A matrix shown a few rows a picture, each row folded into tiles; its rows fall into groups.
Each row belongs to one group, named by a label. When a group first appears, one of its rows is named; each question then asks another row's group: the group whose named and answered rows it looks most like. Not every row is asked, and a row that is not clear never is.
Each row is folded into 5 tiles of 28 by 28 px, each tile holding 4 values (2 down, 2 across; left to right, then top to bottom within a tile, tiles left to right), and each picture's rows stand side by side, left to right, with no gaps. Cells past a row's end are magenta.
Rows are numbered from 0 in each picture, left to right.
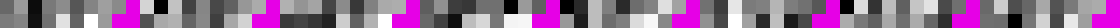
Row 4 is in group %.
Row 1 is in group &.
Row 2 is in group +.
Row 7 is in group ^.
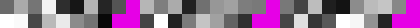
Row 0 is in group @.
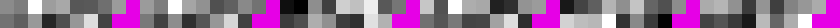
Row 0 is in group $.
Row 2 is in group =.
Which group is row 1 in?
$
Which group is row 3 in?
$
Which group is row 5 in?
+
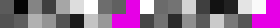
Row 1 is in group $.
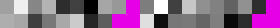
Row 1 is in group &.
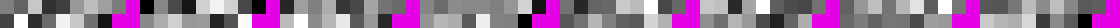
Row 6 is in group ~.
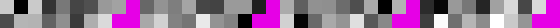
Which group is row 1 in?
@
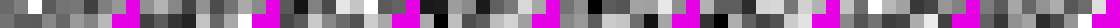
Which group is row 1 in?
+
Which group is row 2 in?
=
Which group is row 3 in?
%
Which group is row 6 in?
$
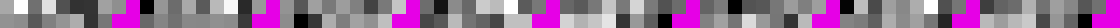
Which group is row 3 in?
=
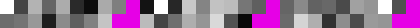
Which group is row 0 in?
&
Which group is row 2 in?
~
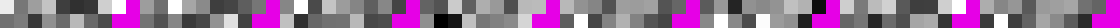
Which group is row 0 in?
$
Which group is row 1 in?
$
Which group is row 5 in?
@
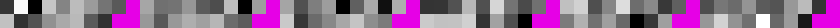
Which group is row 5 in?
@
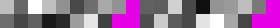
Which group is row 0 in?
$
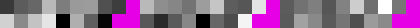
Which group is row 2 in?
~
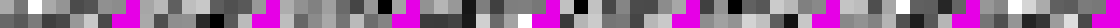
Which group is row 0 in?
$
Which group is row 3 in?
+
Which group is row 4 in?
&
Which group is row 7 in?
$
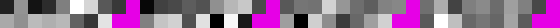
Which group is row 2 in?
%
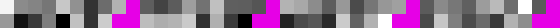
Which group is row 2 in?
+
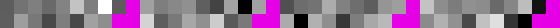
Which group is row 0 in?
~
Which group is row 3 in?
@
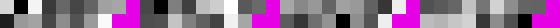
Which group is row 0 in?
&
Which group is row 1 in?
=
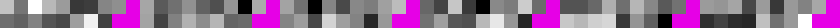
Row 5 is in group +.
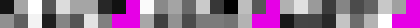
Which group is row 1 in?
&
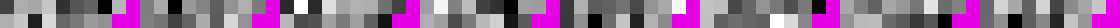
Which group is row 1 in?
^
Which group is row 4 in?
^
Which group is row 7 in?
^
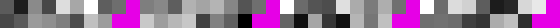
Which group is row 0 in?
=
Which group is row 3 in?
$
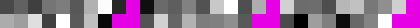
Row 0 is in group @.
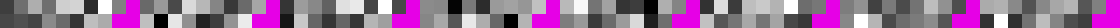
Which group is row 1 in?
%
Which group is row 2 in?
~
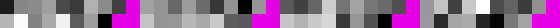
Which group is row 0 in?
@
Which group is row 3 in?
%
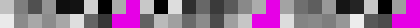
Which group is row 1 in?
&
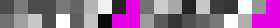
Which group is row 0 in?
@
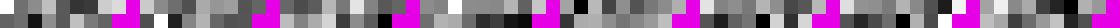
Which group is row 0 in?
$
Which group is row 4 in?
&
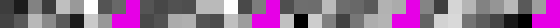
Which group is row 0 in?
=
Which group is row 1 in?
=
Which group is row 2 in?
%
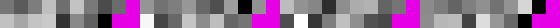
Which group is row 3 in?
@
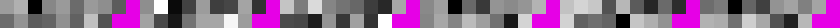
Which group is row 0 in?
^
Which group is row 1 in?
^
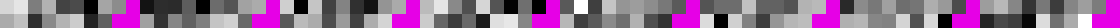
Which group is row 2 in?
&
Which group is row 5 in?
%
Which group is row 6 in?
@
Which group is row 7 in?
+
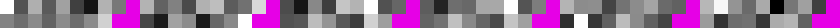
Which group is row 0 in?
&
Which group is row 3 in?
=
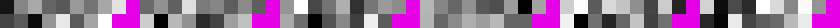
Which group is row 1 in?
%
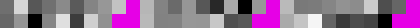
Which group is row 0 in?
^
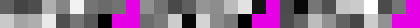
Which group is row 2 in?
=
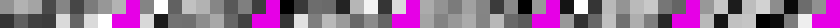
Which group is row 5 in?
%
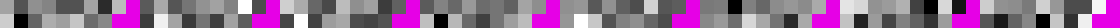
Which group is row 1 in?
~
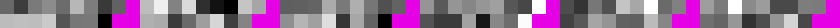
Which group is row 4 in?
=
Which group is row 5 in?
$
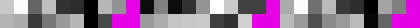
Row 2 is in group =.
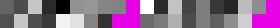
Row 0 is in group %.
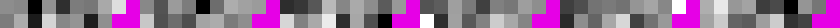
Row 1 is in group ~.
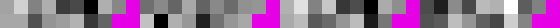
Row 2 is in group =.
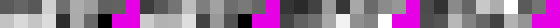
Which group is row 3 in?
=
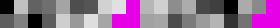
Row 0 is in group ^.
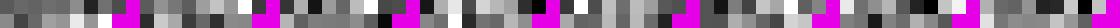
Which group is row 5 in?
=
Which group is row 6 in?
$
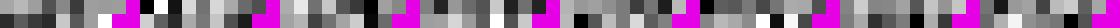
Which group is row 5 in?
@
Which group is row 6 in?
^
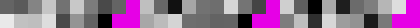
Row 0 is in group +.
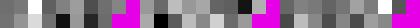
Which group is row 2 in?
~
